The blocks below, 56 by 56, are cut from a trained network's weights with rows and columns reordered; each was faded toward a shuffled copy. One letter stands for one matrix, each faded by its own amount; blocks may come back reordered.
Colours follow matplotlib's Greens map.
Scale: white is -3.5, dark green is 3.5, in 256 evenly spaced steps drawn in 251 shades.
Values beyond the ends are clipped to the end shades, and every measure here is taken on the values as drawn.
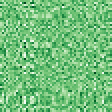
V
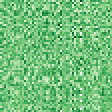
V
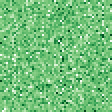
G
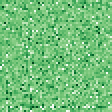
G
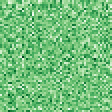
V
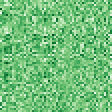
V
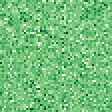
G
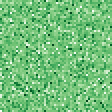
G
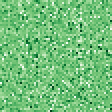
G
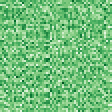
V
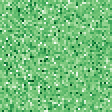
G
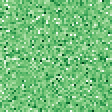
G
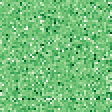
G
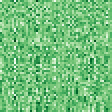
V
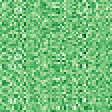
V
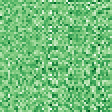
V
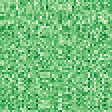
V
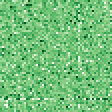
G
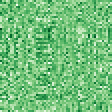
V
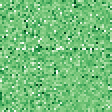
G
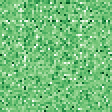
G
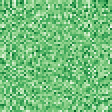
V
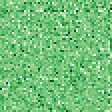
G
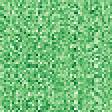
V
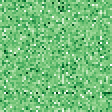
G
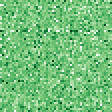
G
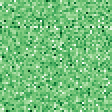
G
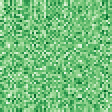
V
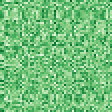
V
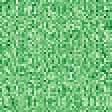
V
